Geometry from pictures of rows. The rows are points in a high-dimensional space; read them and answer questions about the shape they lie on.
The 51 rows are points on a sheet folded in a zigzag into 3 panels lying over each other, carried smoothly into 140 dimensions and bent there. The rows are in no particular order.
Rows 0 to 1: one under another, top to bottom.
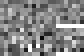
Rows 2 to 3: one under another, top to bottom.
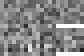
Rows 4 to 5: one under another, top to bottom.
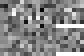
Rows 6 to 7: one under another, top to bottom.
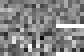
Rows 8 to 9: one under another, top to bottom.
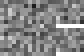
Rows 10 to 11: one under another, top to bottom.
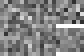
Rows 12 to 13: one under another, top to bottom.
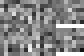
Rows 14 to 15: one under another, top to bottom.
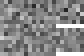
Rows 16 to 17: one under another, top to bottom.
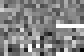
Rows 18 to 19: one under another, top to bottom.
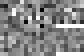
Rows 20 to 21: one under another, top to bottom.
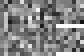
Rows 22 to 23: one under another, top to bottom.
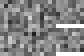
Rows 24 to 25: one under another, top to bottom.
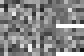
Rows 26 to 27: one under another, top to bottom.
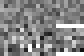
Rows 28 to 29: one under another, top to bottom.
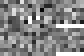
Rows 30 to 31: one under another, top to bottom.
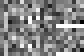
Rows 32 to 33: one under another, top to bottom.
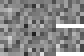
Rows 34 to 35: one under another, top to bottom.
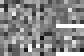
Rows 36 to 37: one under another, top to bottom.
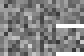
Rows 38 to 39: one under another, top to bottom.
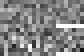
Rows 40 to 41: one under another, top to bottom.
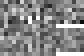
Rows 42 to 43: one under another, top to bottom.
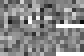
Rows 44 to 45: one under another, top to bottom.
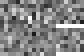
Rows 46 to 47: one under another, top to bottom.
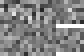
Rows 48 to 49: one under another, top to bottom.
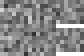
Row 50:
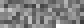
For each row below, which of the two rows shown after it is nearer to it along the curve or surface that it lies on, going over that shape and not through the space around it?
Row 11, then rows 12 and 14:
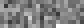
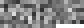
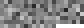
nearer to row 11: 12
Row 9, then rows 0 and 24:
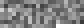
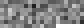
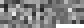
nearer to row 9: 24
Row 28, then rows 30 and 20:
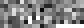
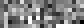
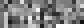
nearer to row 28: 30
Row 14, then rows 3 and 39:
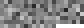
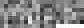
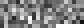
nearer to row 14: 39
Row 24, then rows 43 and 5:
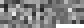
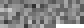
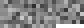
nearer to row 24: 43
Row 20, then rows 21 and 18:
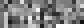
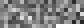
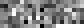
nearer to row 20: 18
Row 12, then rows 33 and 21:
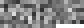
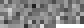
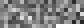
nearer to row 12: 33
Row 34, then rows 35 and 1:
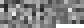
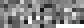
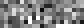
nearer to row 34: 1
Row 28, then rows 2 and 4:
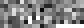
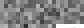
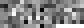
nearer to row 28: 4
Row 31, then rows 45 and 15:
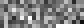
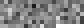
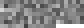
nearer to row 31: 45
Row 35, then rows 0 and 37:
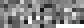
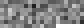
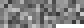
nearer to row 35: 37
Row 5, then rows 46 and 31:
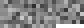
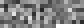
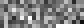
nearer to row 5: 31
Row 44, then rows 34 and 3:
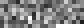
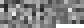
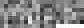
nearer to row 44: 34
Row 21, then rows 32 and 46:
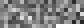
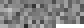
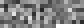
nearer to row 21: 32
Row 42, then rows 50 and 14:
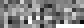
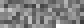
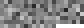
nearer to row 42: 50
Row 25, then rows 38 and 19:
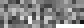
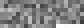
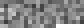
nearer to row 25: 38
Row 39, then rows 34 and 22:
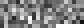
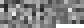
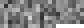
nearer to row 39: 34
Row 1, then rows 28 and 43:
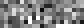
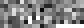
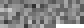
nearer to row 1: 28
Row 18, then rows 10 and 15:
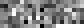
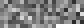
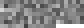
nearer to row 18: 15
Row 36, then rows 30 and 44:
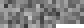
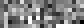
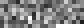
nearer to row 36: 30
